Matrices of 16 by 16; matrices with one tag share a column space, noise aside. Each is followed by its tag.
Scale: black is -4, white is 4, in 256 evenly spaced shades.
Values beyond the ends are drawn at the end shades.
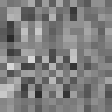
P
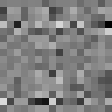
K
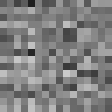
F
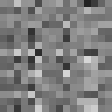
F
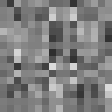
P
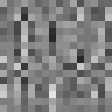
P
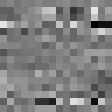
K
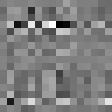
K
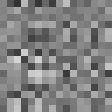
F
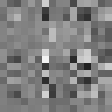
P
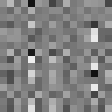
F
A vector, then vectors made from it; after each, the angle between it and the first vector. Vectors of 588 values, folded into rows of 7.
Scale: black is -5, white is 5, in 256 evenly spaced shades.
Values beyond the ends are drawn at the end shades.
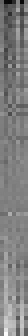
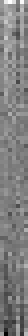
nearly opposite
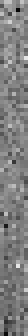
partly opposed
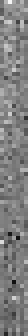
partly opposed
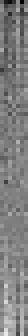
nearly parallel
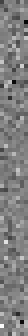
orthogonal
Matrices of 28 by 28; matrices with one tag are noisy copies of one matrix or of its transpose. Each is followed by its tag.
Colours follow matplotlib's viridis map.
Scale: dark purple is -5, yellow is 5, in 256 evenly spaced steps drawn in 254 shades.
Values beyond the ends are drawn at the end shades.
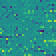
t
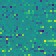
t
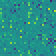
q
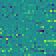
t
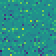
q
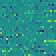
t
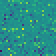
q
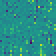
t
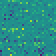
q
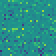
q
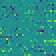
t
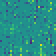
t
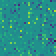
q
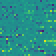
t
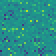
q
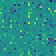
q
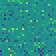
q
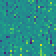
t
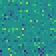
q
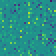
q
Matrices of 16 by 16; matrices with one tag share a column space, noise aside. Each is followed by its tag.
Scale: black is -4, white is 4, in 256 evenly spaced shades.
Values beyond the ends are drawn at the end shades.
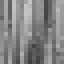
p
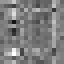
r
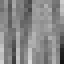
p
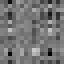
r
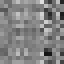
r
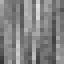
p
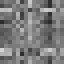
r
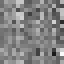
r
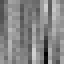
p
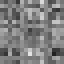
r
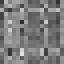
r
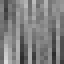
p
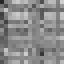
r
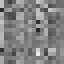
r
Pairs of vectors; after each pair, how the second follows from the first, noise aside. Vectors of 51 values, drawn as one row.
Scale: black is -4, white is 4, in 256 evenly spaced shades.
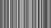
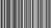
wrapped around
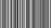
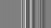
partly zeroed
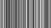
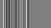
partly zeroed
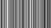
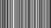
wrapped around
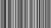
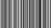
wrapped around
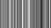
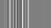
partly zeroed
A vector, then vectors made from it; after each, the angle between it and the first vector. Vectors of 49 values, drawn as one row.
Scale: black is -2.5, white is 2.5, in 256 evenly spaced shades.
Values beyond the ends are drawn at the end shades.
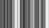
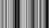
nearly opposite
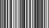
partly aligned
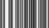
orthogonal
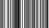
partly opposed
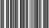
orthogonal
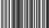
partly opposed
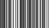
partly aligned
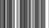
nearly parallel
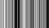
nearly opposite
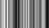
nearly opposite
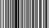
partly opposed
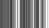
nearly parallel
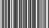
orthogonal
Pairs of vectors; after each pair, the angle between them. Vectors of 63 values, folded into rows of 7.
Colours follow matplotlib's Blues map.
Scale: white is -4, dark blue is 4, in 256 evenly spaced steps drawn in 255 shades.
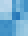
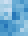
nearly parallel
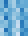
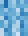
nearly parallel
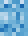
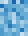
orthogonal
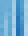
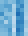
nearly parallel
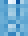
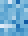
partly aligned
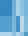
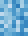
partly opposed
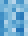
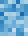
partly aligned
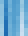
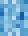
partly opposed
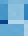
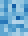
partly aligned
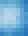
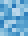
orthogonal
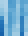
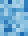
orthogonal
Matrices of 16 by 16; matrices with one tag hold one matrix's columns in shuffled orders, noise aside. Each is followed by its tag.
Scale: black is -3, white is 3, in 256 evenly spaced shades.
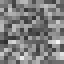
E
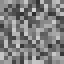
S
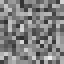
E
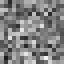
S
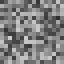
E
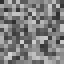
E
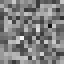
E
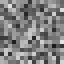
S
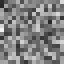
E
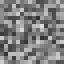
E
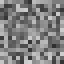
S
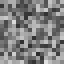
S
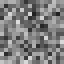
S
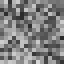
S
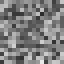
S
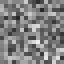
E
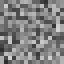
E
